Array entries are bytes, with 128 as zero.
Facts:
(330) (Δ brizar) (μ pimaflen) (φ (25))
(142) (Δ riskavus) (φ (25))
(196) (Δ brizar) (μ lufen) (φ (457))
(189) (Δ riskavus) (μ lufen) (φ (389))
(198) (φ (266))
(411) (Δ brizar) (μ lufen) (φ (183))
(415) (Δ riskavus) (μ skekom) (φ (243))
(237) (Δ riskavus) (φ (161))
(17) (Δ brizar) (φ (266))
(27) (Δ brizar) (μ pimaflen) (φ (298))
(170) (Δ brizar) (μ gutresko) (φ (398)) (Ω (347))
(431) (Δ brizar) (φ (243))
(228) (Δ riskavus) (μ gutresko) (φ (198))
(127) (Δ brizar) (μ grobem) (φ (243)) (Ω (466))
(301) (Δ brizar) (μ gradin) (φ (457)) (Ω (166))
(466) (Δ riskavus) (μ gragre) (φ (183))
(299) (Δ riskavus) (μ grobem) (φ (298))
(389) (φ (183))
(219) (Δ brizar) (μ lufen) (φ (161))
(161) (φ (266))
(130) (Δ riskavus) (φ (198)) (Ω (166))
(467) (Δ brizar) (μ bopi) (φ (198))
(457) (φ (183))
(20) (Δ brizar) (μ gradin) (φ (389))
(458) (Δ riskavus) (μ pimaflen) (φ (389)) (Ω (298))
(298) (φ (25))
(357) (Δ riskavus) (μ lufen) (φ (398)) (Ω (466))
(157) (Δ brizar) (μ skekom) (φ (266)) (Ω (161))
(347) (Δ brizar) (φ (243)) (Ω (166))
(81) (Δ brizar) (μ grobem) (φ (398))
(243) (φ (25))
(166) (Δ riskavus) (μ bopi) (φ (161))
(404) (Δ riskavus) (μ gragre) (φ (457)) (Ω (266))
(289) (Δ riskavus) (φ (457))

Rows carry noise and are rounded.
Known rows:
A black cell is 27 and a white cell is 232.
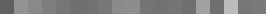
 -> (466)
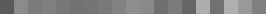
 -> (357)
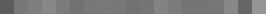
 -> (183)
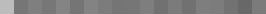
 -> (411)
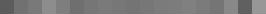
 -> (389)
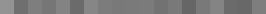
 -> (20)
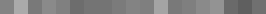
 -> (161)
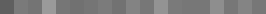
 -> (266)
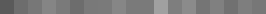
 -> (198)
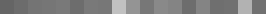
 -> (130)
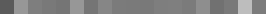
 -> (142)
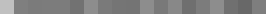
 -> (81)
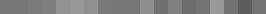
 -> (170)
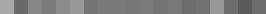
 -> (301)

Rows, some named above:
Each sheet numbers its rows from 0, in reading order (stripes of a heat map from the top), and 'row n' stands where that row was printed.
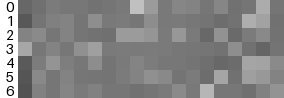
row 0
(130)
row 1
(404)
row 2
(237)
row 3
(301)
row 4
(289)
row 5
(357)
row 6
(25)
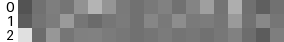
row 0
(347)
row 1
(266)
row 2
(196)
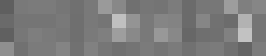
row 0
(189)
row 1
(130)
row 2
(228)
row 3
(20)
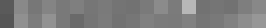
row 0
(25)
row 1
(398)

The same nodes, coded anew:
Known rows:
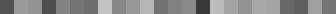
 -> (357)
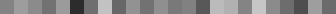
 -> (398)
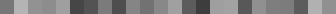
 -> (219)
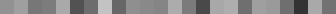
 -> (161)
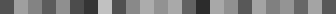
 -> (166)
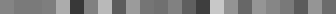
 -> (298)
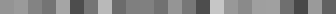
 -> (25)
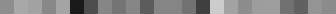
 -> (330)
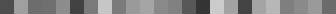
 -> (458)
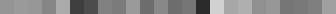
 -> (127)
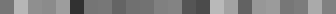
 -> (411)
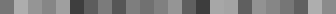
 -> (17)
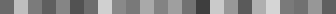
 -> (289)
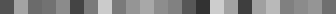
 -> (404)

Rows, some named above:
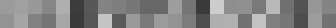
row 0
(431)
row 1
(198)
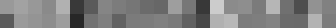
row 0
(431)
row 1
(170)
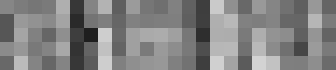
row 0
(298)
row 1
(170)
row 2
(130)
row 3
(266)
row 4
(189)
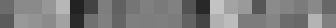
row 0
(347)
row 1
(170)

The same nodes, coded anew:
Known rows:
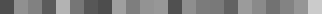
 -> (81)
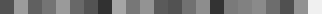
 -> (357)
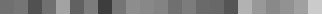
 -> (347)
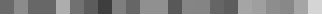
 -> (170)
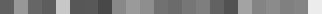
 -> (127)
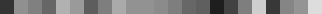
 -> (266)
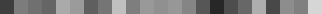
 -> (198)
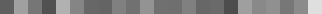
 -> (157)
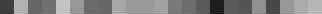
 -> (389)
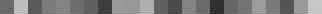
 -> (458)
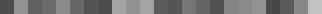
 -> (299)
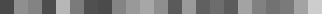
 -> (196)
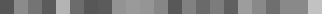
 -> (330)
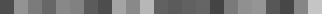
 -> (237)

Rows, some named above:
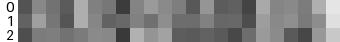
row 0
(301)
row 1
(157)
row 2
(166)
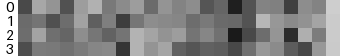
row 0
(161)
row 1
(347)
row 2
(298)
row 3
(166)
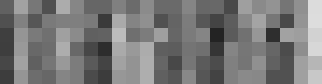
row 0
(157)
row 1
(130)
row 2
(398)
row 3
(466)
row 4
(189)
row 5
(289)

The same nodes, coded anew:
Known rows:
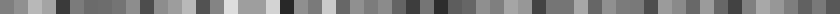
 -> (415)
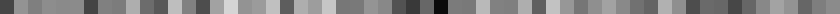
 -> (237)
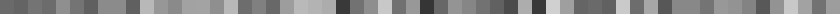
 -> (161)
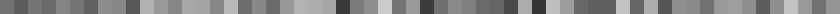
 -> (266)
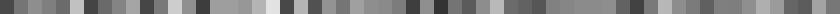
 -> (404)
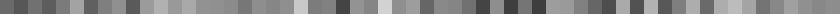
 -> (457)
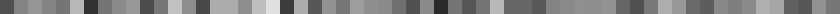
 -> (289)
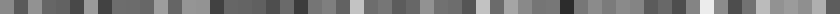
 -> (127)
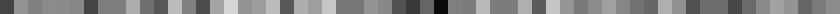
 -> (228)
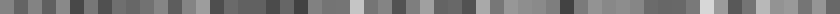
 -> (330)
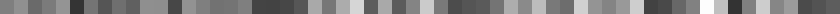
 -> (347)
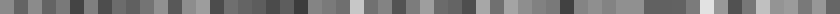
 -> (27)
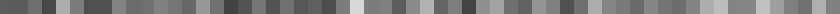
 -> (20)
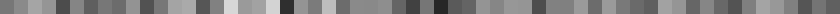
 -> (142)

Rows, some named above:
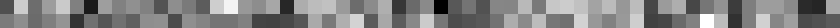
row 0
(166)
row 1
(347)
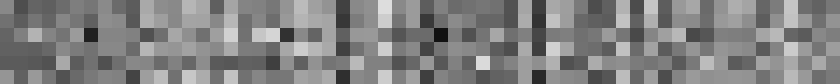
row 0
(398)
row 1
(266)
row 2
(466)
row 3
(198)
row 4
(157)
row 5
(298)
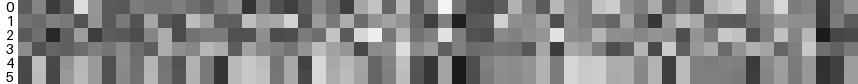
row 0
(301)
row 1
(357)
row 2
(170)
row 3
(398)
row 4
(130)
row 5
(130)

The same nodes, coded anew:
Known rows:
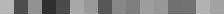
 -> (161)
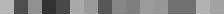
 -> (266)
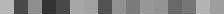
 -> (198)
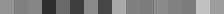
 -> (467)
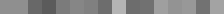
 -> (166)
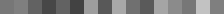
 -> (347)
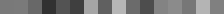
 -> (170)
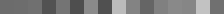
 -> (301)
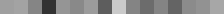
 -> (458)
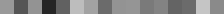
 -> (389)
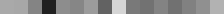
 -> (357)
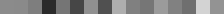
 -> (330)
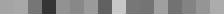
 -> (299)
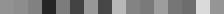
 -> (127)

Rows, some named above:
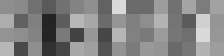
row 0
(130)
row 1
(298)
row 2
(127)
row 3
(198)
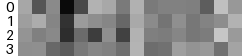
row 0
(398)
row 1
(466)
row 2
(157)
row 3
(166)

